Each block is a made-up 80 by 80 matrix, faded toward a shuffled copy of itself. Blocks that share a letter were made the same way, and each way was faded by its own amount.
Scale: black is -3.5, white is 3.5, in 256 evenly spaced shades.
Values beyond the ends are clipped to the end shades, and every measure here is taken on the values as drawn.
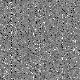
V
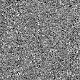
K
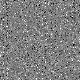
V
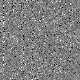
V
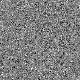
K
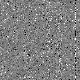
V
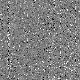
V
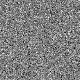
K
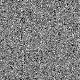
K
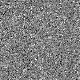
K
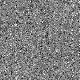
K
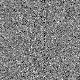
K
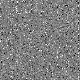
V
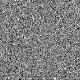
K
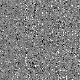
V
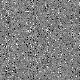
V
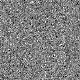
K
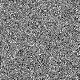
K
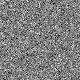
K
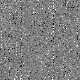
V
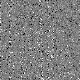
V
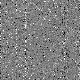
V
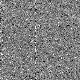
K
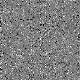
V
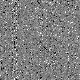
V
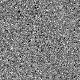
K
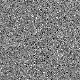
K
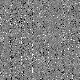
V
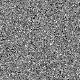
K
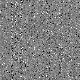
V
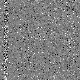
V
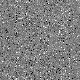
V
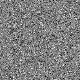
K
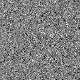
K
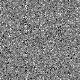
K
